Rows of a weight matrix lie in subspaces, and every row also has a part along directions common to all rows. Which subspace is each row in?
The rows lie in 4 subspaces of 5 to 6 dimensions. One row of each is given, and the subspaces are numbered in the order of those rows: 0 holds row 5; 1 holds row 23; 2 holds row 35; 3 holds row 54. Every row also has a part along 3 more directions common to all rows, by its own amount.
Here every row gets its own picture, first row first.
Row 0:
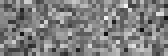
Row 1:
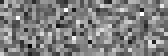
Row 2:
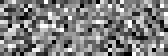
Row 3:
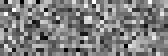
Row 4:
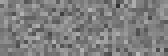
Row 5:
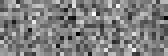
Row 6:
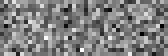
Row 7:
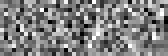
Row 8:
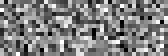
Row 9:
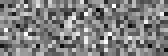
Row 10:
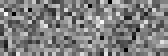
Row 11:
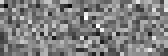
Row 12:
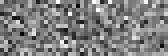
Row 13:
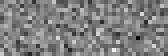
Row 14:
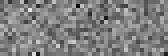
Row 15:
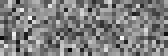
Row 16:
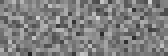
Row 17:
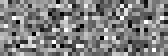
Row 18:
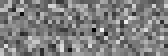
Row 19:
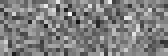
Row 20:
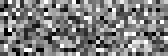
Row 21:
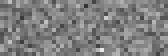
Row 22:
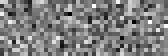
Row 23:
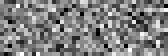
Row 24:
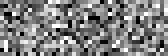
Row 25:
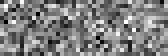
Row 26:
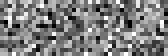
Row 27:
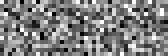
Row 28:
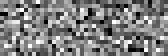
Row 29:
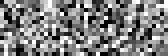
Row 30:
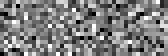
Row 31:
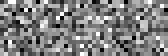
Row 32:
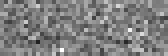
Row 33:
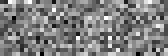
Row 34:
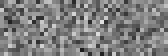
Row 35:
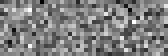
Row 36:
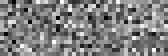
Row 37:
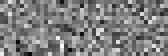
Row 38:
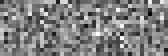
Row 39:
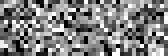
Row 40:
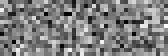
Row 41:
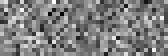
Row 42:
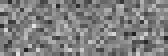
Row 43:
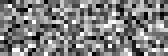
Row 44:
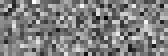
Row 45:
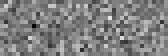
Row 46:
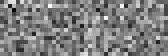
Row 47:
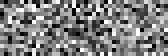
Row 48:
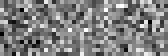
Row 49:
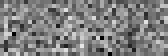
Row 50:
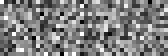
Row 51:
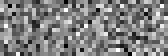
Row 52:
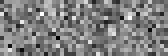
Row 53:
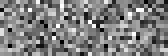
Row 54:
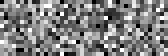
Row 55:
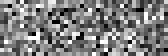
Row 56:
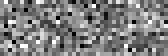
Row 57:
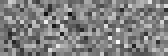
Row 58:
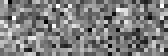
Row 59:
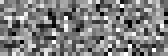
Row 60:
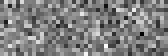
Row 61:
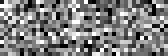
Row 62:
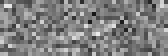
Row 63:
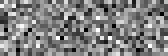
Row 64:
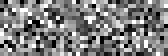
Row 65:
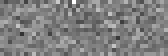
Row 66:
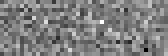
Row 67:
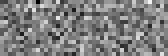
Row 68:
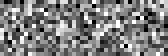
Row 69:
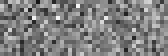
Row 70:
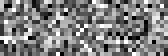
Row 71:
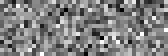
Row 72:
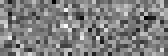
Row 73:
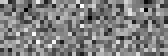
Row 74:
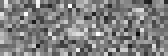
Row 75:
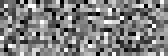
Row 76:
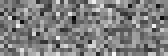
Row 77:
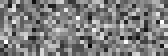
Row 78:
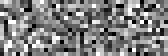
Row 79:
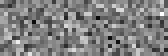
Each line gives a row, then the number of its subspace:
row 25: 0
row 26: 1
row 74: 3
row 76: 3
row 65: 3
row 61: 3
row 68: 2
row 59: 1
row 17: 1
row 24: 3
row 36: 2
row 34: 3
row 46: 1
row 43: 1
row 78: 2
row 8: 0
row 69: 0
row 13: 0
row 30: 0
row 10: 3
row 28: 0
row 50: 3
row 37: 0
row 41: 1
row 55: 1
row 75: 3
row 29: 3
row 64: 2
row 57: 1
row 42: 2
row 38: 2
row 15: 0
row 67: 3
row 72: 1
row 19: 3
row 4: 1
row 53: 3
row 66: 0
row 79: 1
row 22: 2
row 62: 3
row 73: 2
